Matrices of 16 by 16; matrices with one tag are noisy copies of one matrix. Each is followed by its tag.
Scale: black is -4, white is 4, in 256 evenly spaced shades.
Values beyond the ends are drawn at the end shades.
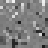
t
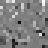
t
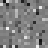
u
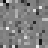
u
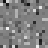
u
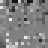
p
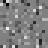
u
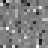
u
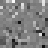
t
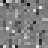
u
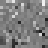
t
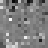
p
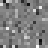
u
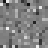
u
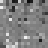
p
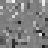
t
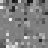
p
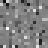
u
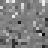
t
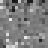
p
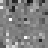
p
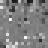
p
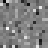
u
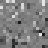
t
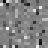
u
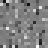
u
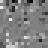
p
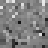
t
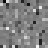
u
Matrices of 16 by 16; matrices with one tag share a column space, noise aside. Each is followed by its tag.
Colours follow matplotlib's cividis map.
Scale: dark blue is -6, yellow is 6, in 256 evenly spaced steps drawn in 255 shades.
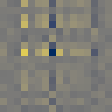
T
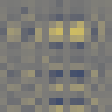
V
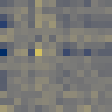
T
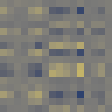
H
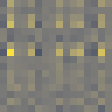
T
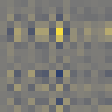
V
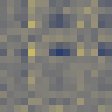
T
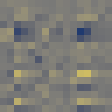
V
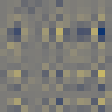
V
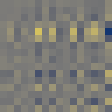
V
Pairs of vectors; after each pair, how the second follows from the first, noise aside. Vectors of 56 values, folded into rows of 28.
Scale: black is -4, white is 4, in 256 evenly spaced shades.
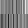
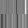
partly zeroed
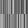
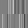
partly zeroed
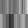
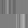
partly zeroed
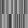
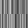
shuffled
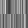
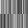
shuffled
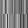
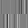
partly zeroed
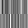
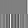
partly zeroed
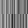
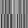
shuffled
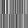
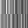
shuffled
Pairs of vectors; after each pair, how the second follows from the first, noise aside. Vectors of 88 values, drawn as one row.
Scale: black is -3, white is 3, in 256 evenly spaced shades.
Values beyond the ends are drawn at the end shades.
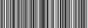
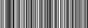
wrapped around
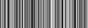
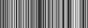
shuffled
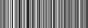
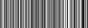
wrapped around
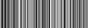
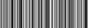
shuffled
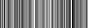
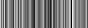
negated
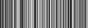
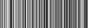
wrapped around
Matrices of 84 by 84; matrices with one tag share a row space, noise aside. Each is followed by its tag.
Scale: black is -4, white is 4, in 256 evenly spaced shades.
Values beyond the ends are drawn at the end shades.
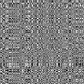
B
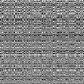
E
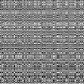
E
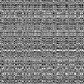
E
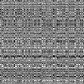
E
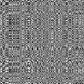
B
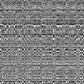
E
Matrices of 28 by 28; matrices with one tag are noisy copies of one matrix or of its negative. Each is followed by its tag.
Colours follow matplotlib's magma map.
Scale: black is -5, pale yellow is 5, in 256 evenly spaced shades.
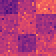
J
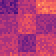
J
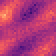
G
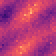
G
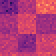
J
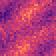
G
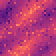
G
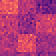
J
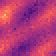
G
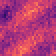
G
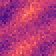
G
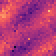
G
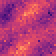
G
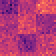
J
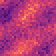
G
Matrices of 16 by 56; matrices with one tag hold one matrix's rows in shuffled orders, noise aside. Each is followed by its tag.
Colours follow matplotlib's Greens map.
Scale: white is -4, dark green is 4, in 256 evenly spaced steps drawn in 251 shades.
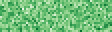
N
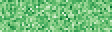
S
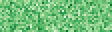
S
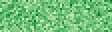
N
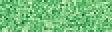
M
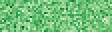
M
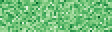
N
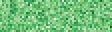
S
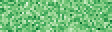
N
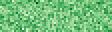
N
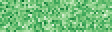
M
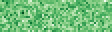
M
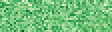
M
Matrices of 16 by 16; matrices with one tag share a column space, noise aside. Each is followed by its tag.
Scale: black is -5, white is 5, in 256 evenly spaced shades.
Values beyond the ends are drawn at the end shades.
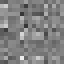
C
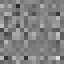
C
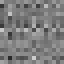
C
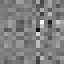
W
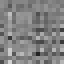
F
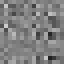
C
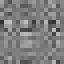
W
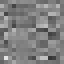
C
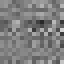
W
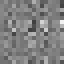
W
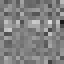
W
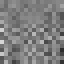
F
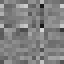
C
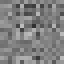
C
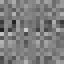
W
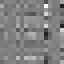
C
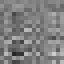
F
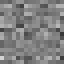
C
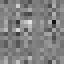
W
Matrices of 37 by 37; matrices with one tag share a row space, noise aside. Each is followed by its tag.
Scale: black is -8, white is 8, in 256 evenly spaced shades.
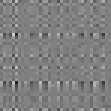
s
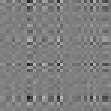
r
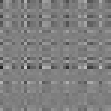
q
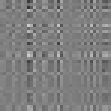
r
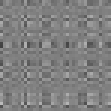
q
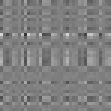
q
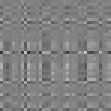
q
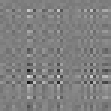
r
